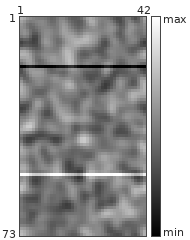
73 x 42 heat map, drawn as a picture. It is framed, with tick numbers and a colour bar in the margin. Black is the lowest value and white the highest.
Odd lines: rows 17 and 53. Histogram: heavy tails on both sides. Slope: none. Ninth with the lowest average: top right.
